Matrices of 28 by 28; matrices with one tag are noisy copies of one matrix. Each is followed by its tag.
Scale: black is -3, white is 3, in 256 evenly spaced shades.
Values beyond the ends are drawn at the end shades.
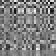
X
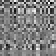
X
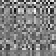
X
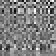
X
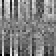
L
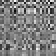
X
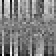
L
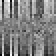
L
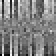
L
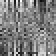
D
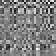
X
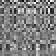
X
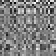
X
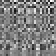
X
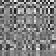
X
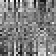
D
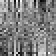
D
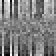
L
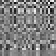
X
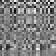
X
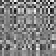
X
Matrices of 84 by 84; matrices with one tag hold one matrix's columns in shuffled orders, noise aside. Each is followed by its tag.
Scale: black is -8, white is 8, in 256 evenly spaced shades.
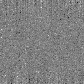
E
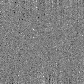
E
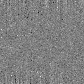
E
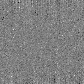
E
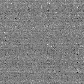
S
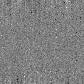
E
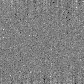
E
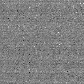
S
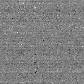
S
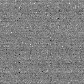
S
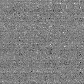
S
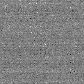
S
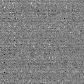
S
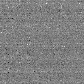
S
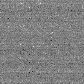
S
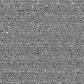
S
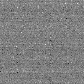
S
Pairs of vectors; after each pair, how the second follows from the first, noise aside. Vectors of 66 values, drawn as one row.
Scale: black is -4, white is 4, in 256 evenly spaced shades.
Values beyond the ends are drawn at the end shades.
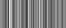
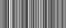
copied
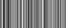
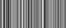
copied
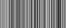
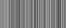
shrunk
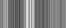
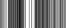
scaled up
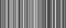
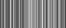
reversed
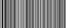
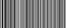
copied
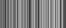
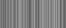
shrunk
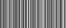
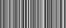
copied
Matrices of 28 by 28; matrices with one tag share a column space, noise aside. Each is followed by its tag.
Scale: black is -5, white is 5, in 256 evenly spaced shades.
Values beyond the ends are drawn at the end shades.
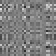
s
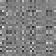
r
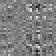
s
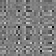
r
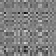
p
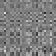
p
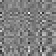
p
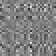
s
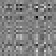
s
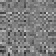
p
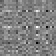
r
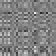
p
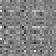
r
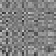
p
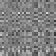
p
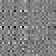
r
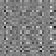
r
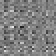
r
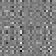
r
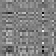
p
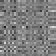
r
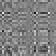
p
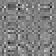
s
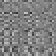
p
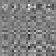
s
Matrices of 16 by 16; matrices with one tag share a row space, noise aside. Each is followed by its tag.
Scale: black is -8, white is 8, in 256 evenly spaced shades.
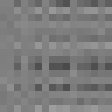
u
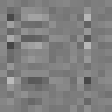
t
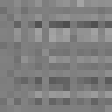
u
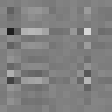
t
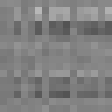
u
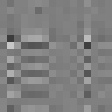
t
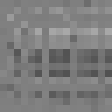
u
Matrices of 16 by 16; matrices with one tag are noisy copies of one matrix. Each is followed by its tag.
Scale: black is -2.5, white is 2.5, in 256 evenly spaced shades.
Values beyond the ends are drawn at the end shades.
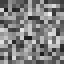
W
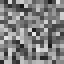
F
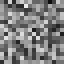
F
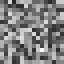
F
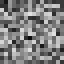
W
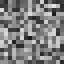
W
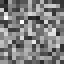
W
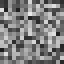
W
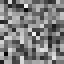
F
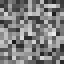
W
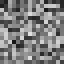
W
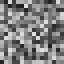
F
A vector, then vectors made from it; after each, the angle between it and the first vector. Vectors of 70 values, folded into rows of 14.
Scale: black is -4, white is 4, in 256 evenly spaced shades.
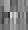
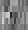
nearly opposite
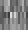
nearly parallel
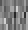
partly opposed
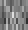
partly aligned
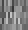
partly aligned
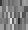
orthogonal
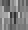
nearly opposite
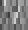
partly aligned
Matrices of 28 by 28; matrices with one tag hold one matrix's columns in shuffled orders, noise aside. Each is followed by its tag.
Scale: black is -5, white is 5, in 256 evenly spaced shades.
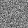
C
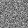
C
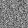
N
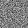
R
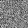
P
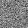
R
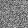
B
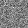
R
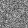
N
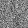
N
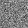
C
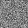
P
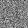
P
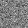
R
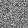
R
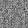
N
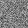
C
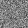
P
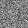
P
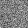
B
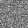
B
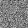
B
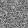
C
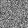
P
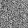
N
